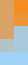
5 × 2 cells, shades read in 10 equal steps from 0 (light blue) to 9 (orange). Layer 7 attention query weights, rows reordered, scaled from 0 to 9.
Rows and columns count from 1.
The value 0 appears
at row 5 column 1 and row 5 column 2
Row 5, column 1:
0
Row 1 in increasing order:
6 9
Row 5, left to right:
0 0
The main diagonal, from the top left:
6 8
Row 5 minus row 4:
-2 -1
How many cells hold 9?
1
